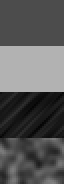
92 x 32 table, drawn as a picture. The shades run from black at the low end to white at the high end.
The table splits into 4 rows of 1 panel. Panel 1,1: low, flat. Panel 2,1: high, flat. Panel 3,1: very low, slanting up to the right, faint in contrast. Panel 4,1: low, blotchy.
